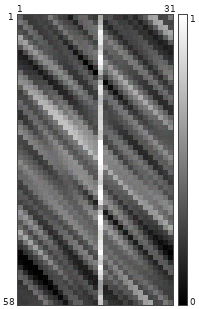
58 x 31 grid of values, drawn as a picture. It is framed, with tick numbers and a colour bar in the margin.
No overall slope runs across the table. Column 17 stands out from the rest. Streaks slant down to the right. The bottom left is the ninth with the lowest average. The centre is the ninth with the highest average.
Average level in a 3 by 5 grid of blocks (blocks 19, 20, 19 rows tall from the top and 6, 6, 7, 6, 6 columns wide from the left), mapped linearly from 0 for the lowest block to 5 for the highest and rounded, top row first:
21211 | 24522 | 00320
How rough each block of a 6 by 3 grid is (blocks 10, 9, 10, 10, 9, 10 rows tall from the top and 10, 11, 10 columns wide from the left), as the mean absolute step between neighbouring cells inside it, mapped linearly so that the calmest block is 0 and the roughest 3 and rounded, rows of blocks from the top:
121
232
121
021
232
121
